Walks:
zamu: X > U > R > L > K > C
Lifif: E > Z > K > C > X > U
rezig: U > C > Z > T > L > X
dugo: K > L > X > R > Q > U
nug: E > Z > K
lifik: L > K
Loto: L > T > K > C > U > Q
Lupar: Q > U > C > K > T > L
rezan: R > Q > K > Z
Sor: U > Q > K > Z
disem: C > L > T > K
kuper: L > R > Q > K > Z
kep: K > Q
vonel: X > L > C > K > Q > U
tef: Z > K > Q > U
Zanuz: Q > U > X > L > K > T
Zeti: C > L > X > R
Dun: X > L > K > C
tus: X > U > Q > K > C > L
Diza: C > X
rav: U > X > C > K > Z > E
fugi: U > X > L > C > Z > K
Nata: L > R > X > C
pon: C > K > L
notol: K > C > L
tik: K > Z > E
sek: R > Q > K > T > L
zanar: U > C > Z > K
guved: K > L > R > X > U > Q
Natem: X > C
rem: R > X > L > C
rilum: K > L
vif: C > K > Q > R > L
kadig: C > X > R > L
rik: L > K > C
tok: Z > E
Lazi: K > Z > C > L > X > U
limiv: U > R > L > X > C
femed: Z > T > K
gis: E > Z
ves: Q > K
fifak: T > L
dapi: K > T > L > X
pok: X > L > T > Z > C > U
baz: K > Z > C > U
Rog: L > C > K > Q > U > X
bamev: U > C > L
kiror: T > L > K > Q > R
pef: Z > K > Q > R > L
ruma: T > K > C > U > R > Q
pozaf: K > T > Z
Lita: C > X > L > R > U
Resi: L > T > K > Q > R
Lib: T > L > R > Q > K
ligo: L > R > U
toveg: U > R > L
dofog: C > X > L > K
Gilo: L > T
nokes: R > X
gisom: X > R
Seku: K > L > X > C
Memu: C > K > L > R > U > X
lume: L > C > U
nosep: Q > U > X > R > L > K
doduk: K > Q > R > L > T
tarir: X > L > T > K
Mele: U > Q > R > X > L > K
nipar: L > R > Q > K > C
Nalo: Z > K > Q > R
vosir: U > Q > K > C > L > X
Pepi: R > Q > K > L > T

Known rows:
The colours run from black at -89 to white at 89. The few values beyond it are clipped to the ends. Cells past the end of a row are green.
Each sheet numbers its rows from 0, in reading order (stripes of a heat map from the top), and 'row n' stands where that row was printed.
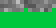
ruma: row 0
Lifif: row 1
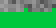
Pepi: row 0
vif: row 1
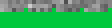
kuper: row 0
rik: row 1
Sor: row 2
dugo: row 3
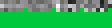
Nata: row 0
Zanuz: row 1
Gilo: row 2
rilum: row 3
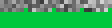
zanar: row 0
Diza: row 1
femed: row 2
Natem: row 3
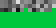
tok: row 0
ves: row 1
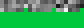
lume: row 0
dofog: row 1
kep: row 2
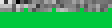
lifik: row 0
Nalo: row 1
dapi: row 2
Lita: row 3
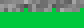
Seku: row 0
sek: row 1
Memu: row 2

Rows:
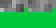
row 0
baz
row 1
Lazi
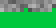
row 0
doduk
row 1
rem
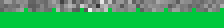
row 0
tus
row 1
Lupar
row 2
ligo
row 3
nokes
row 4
kiror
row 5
zamu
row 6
guved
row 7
nosep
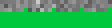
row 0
Rog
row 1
tarir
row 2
rav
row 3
Loto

